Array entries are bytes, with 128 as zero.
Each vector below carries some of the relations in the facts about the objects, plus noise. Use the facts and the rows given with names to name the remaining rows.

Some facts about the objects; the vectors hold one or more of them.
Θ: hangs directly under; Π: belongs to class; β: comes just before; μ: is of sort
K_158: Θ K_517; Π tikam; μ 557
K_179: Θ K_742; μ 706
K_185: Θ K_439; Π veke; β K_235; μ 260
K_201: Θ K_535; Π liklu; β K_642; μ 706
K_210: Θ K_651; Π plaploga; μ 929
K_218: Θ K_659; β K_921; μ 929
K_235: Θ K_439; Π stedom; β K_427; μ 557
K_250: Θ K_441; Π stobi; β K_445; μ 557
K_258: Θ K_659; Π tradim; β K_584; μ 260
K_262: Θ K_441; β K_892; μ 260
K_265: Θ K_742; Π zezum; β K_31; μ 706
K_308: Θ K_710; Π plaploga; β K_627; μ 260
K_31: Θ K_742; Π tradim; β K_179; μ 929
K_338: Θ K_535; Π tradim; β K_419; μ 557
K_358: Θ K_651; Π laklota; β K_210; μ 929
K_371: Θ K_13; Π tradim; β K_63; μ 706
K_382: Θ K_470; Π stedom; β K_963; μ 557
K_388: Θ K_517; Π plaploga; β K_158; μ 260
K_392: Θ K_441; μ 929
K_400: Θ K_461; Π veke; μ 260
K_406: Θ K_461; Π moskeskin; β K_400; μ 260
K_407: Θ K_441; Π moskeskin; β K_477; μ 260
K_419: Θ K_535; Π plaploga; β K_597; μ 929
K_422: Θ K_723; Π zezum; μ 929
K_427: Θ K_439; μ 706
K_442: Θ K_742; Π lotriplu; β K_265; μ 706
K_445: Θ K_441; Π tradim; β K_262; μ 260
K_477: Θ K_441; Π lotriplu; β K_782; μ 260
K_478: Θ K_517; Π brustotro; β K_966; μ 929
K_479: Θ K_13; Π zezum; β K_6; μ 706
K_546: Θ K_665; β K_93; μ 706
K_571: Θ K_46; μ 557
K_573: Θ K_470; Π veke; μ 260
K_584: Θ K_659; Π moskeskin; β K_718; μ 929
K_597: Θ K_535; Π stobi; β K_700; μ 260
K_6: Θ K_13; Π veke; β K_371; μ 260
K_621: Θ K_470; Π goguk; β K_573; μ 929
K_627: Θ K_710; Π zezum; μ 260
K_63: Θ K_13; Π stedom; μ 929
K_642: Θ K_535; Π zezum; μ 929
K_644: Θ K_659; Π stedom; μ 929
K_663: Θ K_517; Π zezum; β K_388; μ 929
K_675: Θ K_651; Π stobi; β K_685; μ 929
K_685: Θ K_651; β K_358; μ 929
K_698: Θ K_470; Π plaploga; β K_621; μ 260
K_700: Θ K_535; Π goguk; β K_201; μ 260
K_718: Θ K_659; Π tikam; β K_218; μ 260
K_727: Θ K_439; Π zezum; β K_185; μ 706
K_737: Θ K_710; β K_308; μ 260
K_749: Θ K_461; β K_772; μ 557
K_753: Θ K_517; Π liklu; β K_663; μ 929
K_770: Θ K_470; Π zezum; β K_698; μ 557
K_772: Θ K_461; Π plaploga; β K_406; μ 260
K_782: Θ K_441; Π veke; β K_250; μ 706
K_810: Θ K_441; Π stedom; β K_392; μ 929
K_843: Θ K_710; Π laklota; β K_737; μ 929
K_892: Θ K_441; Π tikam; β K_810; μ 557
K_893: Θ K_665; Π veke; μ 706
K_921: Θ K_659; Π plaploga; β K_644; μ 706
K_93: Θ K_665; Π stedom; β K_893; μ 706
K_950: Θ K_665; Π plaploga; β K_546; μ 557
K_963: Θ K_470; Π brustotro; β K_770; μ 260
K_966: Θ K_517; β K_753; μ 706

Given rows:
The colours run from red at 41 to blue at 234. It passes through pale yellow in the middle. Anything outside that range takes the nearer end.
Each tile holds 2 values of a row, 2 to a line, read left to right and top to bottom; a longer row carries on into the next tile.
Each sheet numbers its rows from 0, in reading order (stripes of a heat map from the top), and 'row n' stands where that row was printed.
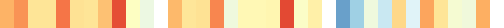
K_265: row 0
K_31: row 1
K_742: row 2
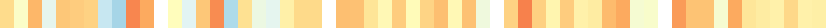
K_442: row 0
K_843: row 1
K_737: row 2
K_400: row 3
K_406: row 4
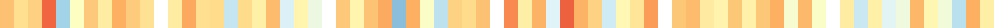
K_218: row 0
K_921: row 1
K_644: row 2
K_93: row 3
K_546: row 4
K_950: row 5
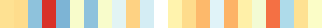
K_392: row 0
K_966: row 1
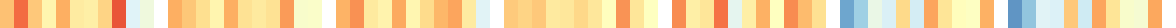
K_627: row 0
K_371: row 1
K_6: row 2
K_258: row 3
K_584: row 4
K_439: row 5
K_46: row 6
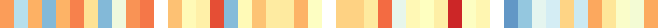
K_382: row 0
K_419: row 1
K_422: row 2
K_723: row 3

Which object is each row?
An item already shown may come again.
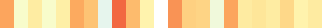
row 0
K_338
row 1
K_406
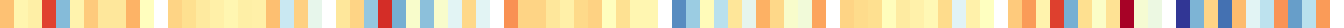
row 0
K_419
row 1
K_772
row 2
K_392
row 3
K_597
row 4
K_470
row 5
K_308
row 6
K_642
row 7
K_517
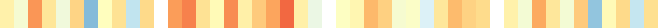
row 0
K_753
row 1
K_963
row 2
K_478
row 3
K_753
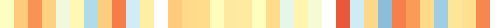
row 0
K_663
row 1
K_308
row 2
K_235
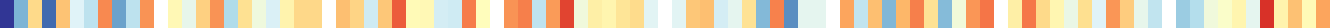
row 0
K_517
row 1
K_843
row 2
K_407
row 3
K_782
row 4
K_388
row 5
K_382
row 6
K_573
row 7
K_659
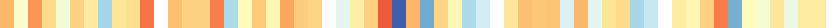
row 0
K_63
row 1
K_218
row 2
K_621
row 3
K_700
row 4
K_210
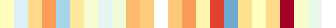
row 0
K_675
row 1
K_642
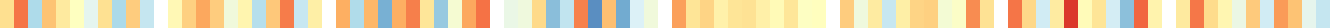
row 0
K_262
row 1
K_663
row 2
K_382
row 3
K_158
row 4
K_718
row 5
K_749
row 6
K_477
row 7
K_573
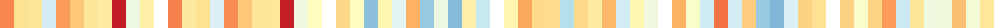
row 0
K_770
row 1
K_770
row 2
K_892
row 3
K_921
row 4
K_810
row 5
K_358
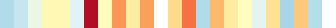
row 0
K_535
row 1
K_262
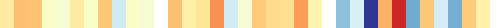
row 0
K_698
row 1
K_685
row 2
K_441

